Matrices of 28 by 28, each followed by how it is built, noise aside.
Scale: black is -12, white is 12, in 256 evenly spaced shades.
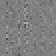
uneven columns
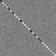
diagonal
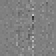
uneven columns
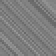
Toeplitz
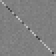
diagonal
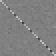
diagonal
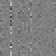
uneven columns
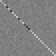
diagonal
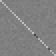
diagonal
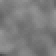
smooth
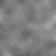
smooth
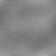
smooth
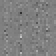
uneven columns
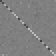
diagonal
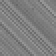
Toeplitz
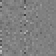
uneven columns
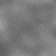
smooth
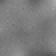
smooth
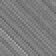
Toeplitz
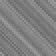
Toeplitz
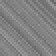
Toeplitz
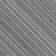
Toeplitz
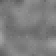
smooth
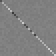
diagonal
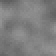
smooth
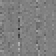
uneven columns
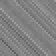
Toeplitz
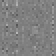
uneven columns
